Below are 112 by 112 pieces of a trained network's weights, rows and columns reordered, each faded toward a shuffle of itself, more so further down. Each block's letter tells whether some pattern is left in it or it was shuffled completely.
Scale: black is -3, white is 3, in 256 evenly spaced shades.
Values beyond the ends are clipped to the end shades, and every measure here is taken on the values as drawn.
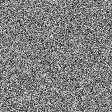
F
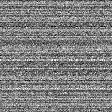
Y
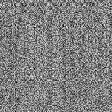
Y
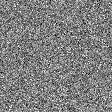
F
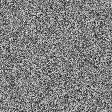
F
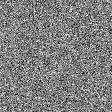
F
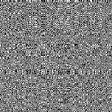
Y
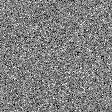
F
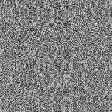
Y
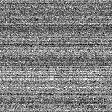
Y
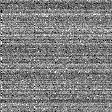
Y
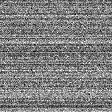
Y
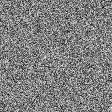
F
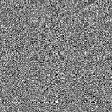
Y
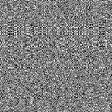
Y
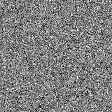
F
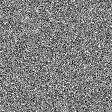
F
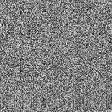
Y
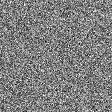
F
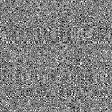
Y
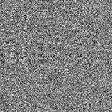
Y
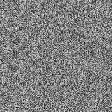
Y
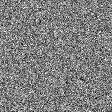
F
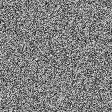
F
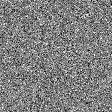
F
